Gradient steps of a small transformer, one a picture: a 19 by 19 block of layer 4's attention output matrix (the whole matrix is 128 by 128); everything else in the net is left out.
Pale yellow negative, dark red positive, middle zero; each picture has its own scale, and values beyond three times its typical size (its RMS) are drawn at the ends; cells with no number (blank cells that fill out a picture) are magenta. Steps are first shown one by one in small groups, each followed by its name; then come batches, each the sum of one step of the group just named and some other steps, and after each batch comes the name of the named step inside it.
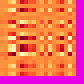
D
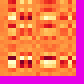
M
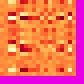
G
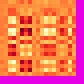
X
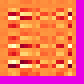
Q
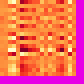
D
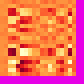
Q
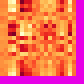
D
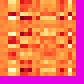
X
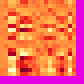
G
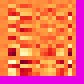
Q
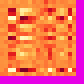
G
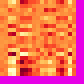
D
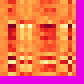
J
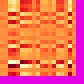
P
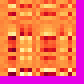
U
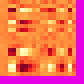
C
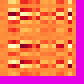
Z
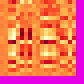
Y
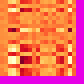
Z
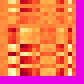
Z
